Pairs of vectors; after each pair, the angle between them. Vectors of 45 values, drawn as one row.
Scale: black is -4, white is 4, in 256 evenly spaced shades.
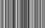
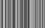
nearly parallel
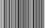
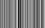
partly aligned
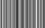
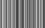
nearly parallel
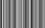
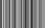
nearly parallel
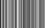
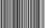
partly opposed
